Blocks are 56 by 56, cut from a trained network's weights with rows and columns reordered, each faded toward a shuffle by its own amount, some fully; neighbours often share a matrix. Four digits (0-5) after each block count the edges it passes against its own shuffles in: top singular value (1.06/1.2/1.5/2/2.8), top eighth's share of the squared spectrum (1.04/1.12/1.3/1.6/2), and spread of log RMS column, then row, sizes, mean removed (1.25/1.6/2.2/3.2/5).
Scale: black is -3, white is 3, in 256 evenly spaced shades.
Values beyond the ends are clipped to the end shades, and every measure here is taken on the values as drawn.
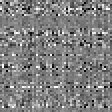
3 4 1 4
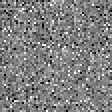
0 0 0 0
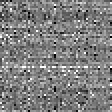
3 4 3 1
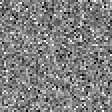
0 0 0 0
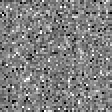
1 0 0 1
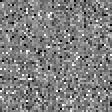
0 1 0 1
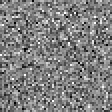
0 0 0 0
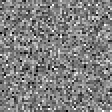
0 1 0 0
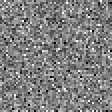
1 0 0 0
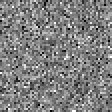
1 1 0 0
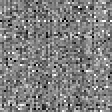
2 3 0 3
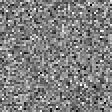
1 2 0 0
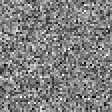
2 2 0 0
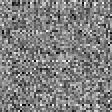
3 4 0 2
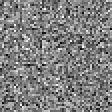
3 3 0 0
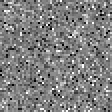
0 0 0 0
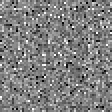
1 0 0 0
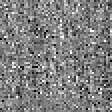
2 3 0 2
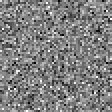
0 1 0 0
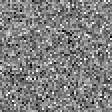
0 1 0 0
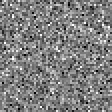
0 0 0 0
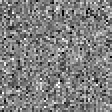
2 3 1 1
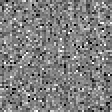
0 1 0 0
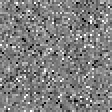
0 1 0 1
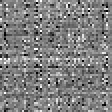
2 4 4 1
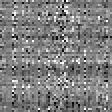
3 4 4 1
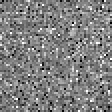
1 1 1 0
